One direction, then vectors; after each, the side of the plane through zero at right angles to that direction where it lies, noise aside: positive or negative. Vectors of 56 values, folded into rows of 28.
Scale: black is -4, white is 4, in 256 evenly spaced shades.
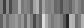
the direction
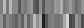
negative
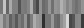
negative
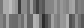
negative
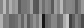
negative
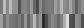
negative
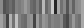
positive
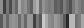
positive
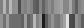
negative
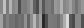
negative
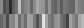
positive
